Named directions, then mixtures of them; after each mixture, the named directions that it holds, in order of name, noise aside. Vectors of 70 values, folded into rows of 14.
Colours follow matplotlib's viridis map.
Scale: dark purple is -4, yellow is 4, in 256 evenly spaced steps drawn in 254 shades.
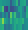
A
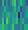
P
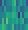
P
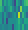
P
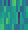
P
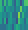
P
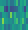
A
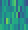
P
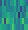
P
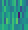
P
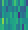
A, P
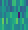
A, P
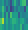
A, P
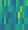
P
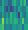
A, P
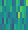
P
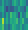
A, P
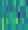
A, P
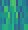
A, P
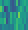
A, P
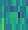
A, P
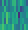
P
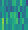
A, P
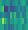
A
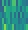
A, P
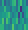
P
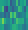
A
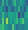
A, P
